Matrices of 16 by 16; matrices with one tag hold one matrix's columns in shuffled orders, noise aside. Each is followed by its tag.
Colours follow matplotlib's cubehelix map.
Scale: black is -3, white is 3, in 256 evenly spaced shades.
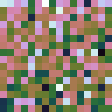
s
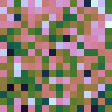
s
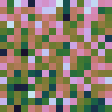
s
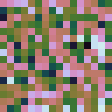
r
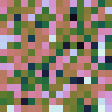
r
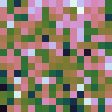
s
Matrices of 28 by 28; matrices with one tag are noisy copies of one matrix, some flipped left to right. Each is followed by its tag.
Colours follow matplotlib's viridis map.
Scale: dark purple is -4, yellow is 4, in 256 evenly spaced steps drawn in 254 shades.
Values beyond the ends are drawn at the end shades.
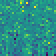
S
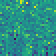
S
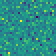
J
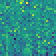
S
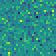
J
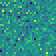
J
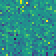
S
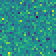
J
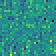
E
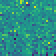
S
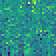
S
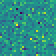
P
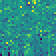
S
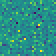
P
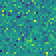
J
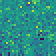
S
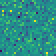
J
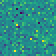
P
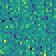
E
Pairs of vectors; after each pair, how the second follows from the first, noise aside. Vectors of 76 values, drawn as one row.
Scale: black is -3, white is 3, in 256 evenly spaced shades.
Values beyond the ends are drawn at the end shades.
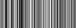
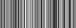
reversed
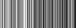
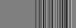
partly zeroed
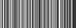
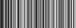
reversed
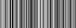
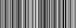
reversed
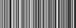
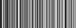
reversed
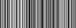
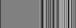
partly zeroed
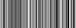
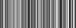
negated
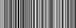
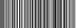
negated
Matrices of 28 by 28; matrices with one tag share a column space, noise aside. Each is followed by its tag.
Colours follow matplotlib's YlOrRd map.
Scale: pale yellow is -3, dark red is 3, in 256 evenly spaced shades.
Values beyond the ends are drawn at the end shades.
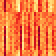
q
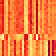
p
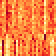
p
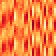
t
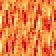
t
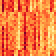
q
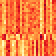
p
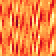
t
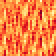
t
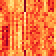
q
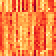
q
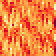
t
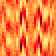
t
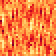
t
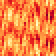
t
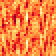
t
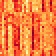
q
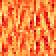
t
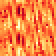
t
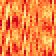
t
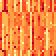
q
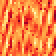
t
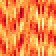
t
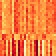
p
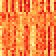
q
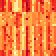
q
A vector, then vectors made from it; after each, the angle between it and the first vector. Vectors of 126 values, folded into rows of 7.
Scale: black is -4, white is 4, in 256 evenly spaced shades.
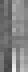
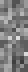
partly opposed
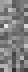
partly opposed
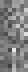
partly aligned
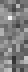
partly opposed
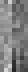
nearly opposite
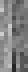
nearly opposite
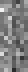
partly opposed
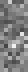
orthogonal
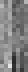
nearly opposite
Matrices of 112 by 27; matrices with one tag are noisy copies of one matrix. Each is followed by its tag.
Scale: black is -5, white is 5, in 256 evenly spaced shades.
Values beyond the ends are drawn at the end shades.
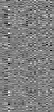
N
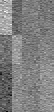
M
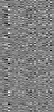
N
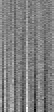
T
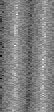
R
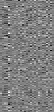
N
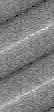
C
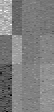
M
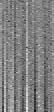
T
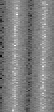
R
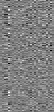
N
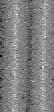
R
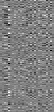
N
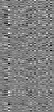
N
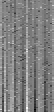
T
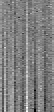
T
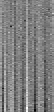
T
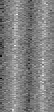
R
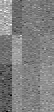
M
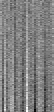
T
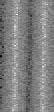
R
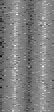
R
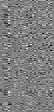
N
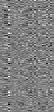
N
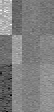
M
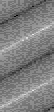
C
